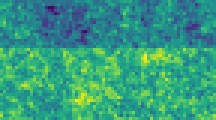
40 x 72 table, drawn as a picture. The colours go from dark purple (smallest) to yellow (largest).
The bottom middle is the ninth with the highest average. The texture is blotchy. The bottom part is higher, past a seam about 40% of the way down. The values follow a bell shape.
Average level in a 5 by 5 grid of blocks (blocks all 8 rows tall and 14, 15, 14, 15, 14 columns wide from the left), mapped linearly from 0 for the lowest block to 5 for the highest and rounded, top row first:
20222
20221
44554
44544
44444
